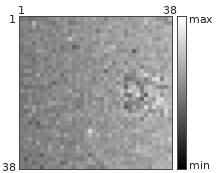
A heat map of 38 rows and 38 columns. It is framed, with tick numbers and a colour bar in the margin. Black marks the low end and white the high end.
Grain: fine. Odd patch: rougher, in the middle right. Slope: up to the right. Roughest part: middle right.
